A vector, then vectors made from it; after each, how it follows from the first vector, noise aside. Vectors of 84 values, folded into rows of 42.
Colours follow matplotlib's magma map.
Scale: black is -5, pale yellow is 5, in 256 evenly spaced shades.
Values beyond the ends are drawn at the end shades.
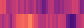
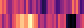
scaled up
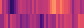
reversed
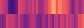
reversed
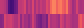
reversed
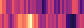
scaled up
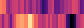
scaled up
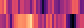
scaled up
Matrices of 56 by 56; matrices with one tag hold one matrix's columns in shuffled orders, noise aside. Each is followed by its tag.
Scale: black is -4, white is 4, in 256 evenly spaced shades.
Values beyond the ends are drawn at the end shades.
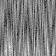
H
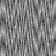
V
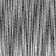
H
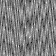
V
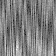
H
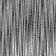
H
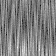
H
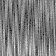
H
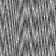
V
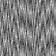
V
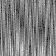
H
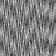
V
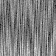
H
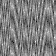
V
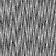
V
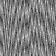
V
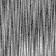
H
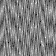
V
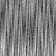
H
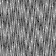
V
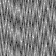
V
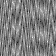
V
